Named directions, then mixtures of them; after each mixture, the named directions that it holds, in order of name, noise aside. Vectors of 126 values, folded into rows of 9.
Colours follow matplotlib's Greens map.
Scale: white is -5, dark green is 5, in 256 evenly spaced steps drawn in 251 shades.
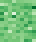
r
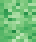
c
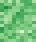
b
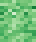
c, r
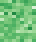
b, r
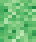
b, c, r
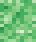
b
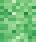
c, r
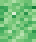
b, c, r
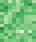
b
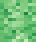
c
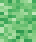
b, c, r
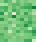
r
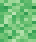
b, c, r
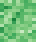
b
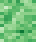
b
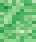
b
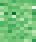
r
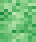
b, c, r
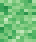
b, c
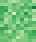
b, c, r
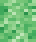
b, c, r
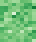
b, r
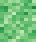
b, c, r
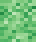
c, r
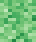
b, c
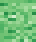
c, r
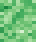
b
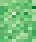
b, c, r
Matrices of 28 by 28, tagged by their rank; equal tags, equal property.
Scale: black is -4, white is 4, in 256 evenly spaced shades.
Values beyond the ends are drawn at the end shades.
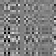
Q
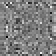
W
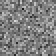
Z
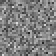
Z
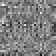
W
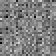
W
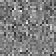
W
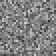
Z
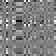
Q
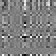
Q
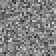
Z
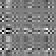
Q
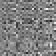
W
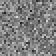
Z
